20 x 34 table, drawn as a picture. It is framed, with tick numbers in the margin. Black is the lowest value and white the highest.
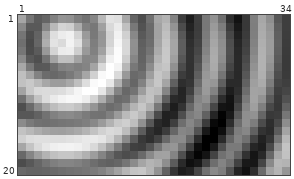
Lone odd cells: none. Odd rows or columns: none. Ninth with the lowest average: bottom right. Ninth with the highest average: middle left. Rings: centred on the top left.
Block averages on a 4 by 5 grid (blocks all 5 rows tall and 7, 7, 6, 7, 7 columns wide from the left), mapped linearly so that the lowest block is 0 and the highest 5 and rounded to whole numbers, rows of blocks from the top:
34311
35311
34201
43201
